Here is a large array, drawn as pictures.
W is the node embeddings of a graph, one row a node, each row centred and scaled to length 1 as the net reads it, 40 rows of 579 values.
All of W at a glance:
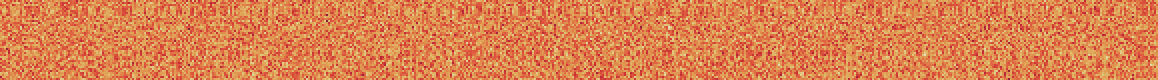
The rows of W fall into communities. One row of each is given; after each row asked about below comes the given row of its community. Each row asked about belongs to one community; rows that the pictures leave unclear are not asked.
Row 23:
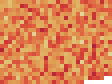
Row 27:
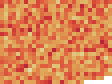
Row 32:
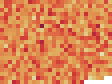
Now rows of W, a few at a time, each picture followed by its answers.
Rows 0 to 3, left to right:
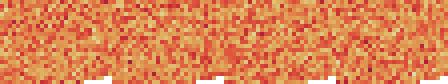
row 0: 27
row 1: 23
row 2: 27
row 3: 23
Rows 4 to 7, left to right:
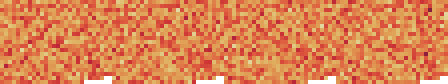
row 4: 23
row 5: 23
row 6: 23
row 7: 23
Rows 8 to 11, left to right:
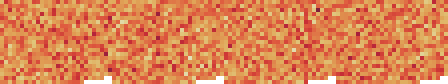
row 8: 32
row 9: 27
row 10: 23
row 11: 27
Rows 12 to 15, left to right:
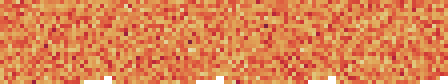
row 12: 32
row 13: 32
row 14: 32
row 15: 23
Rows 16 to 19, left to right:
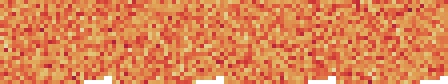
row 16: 27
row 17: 32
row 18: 23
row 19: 27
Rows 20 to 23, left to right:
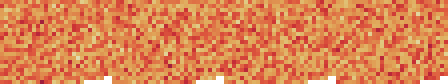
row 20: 27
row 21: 32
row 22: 27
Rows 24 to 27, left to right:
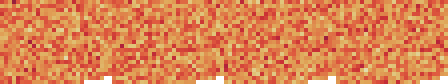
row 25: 27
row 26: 27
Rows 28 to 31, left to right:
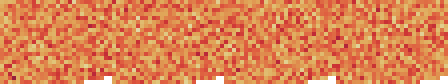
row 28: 23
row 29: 23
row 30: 27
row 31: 32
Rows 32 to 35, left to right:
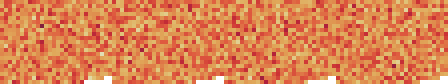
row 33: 23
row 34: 27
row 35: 32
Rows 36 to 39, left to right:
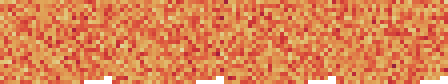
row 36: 23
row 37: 23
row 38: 23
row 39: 32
